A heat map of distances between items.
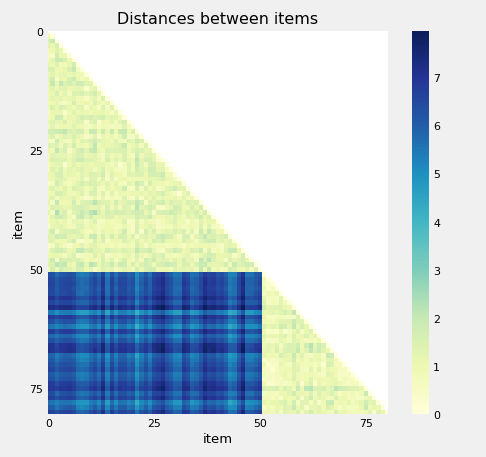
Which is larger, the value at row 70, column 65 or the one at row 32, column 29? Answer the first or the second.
the second
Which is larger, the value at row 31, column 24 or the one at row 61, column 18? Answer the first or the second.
the second
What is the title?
Distances between items
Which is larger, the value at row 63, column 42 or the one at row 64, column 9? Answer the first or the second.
the first
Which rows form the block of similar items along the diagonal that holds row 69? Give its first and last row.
51 to 80
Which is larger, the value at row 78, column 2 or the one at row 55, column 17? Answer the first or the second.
the second
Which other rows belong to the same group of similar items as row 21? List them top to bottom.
0, 1, 2, 3, 4, 5, 6, 7, 8, 9, 10, 11, 12, 13, 14, 15, 16, 17, 18, 19, 20, 22, 23, 24, 25, 26, 27, 28, 29, 30, 31, 32, 33, 34, 35, 36, 37, 38, 39, 40, 41, 42, 43, 44, 45, 46, 47, 48, 49, 50
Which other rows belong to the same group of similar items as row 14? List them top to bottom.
0, 1, 2, 3, 4, 5, 6, 7, 8, 9, 10, 11, 12, 13, 15, 16, 17, 18, 19, 20, 21, 22, 23, 24, 25, 26, 27, 28, 29, 30, 31, 32, 33, 34, 35, 36, 37, 38, 39, 40, 41, 42, 43, 44, 45, 46, 47, 48, 49, 50
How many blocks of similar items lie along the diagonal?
2
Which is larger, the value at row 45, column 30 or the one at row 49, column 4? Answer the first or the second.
the second
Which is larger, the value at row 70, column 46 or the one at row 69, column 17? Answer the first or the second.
the first
